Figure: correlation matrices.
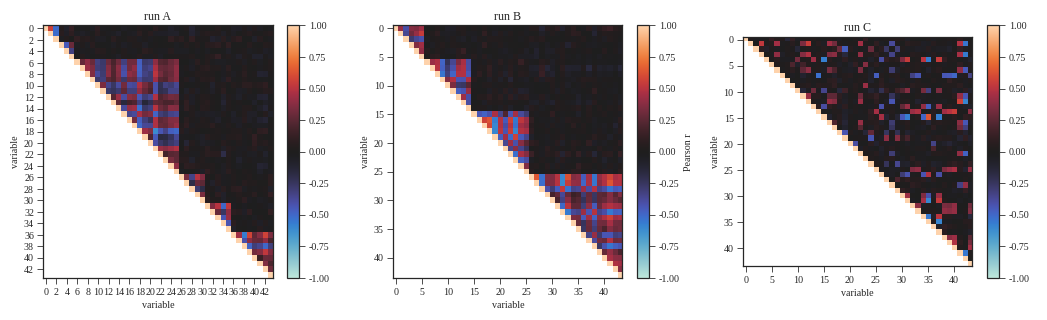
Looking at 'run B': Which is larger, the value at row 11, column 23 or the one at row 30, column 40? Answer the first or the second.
the second
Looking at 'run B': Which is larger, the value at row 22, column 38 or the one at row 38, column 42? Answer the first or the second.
the first
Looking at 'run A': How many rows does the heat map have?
44
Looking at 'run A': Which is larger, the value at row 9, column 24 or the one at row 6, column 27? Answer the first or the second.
the first
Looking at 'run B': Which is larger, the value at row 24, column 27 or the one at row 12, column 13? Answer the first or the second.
the second
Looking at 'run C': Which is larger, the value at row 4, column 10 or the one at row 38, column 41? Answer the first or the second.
the first
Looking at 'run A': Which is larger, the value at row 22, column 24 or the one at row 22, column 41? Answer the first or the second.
the first
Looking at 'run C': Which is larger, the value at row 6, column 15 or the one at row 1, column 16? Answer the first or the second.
the second
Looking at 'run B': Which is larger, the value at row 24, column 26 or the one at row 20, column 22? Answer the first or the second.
the second
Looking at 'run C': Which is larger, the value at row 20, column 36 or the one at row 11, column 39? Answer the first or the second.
the second
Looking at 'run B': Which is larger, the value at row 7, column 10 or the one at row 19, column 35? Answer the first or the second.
the second
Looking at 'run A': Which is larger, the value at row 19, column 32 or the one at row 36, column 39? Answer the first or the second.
the second
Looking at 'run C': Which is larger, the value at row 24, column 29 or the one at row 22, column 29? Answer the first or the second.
the second
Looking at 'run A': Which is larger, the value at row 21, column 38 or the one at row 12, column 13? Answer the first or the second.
the second
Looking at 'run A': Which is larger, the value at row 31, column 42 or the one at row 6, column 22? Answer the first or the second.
the second
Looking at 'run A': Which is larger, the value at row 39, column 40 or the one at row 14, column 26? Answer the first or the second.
the first
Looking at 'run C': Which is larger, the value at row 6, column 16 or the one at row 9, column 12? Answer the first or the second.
the first
